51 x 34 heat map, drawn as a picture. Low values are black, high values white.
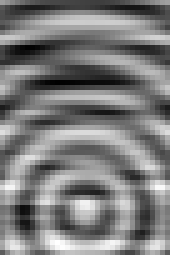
The grain runs across in streaks. Concentric rings centre on the bottom middle. Overall the values sit about 50% of the way up the scale.
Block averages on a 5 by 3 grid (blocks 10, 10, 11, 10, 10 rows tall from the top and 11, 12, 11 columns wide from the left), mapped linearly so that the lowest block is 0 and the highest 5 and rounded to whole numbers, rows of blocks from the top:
1 2 2 | 0 0 2 | 3 3 3 | 5 4 4 | 3 5 3
